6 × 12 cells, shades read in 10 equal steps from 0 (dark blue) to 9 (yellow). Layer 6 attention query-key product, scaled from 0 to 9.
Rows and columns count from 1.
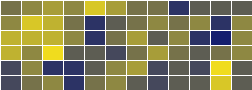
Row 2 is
5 8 7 4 1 3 4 5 4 5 1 5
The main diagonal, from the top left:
4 8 7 3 3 5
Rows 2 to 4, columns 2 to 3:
8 7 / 7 7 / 5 9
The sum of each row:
52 52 51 55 42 43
